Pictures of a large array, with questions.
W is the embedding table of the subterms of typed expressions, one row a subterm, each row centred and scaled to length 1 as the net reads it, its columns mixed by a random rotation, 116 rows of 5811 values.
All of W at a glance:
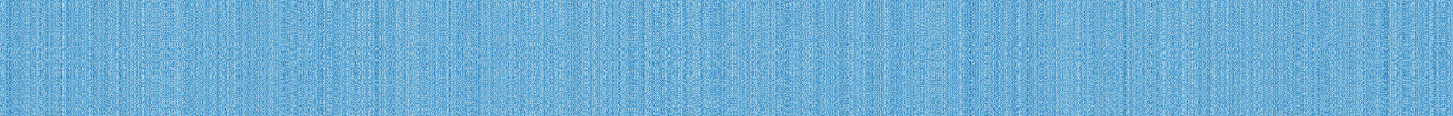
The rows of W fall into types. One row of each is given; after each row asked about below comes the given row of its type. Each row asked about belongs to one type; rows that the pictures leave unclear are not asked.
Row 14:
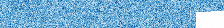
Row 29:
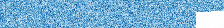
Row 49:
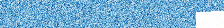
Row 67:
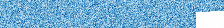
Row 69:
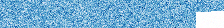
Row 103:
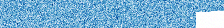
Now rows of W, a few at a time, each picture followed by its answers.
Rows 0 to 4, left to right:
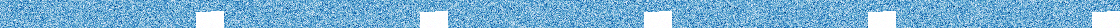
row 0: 14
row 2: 29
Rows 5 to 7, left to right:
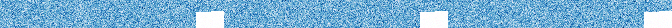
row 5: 69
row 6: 14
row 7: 69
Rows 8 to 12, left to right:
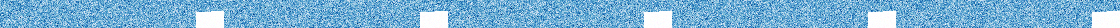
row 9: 67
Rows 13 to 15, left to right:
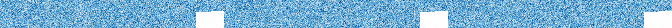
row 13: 69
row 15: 103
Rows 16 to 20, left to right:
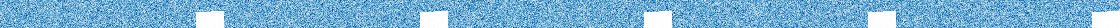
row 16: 14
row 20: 29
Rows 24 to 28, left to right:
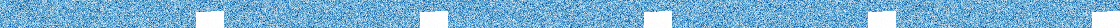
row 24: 14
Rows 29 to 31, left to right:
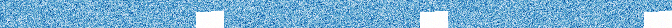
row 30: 67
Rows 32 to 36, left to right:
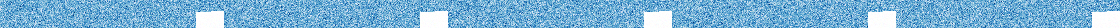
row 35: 67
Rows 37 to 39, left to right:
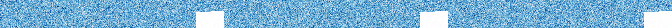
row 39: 14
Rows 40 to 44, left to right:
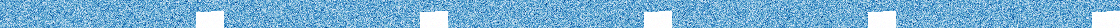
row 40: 69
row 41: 14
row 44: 103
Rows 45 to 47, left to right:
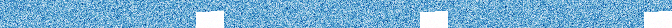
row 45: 103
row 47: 67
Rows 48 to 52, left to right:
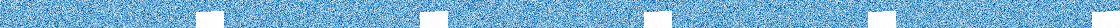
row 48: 49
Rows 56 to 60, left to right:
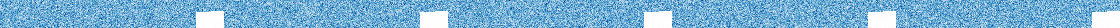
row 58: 14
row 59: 49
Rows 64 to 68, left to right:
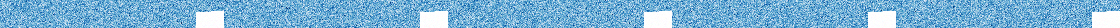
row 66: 29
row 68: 67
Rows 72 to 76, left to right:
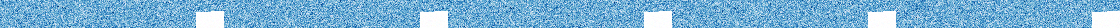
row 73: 67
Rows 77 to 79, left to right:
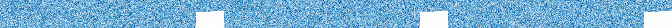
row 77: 69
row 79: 29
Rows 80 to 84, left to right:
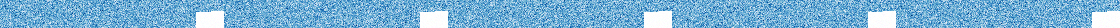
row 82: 67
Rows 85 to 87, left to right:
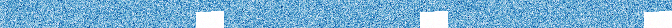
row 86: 67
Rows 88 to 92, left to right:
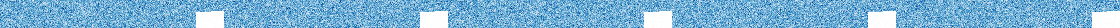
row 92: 14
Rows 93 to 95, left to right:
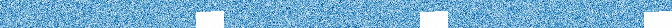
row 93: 49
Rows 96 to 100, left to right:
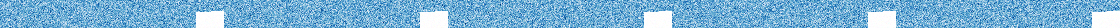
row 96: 29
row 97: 14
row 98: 103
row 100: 103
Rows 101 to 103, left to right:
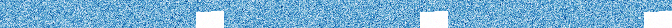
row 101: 69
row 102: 67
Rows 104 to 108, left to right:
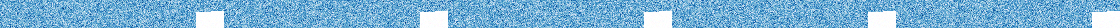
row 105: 29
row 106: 29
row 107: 49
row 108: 14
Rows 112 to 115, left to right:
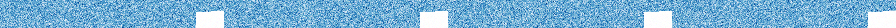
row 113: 69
